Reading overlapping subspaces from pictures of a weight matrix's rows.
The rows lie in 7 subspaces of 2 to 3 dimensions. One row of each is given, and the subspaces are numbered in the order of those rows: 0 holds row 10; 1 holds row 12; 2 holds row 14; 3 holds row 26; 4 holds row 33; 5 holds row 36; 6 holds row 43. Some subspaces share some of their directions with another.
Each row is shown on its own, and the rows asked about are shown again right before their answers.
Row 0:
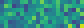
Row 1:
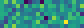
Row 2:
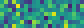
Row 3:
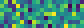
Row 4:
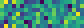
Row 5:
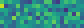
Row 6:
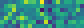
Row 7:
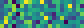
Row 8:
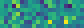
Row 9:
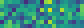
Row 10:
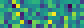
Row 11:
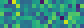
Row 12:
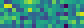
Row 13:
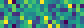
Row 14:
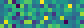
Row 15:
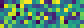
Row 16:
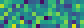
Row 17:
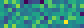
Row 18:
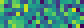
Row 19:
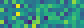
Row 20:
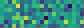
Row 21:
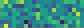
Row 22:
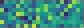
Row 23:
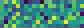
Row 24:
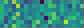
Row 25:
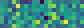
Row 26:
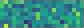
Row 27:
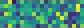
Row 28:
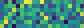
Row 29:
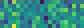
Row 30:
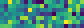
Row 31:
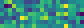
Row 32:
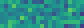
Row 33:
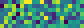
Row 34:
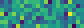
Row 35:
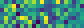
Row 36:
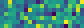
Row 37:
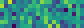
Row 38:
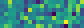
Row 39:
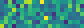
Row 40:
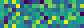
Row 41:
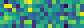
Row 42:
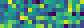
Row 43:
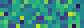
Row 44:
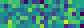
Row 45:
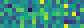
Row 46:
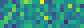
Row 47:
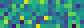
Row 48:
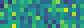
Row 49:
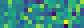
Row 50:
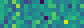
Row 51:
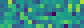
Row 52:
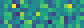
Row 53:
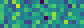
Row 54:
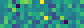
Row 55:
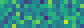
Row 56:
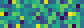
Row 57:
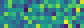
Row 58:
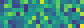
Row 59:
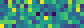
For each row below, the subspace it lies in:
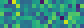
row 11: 6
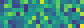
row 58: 5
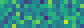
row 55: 6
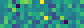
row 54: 3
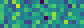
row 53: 6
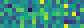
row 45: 1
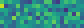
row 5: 4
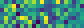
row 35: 2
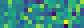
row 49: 5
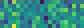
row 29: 4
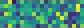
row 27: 6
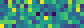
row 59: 0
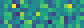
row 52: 0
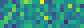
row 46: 2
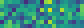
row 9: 2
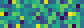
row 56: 6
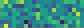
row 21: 3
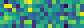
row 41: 1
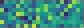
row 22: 2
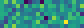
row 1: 0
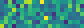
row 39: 0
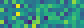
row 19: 2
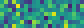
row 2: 1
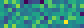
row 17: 1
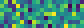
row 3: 1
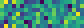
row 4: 3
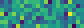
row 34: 6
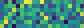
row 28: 0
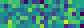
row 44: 5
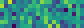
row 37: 4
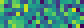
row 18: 5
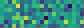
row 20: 2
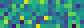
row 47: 6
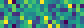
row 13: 4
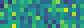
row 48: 4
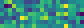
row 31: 1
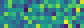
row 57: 5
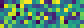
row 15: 4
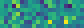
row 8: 0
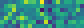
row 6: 2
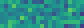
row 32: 5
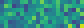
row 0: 5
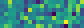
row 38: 5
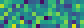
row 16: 6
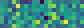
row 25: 3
